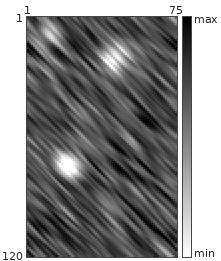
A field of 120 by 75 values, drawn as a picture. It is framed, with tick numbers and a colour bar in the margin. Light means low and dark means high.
Streaks slant down to the right. There are three dips. Most values sit high, with a long tail of low ones. On average the colour sits 70% of the way up the scale.
